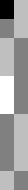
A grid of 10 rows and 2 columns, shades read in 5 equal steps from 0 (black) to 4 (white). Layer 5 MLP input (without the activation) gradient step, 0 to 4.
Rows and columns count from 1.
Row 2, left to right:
2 3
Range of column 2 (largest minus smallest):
1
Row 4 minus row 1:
3 -1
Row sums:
3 5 5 5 6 6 5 5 5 5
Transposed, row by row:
0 2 3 3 4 4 2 2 2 3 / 3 3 2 2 2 2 3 3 3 2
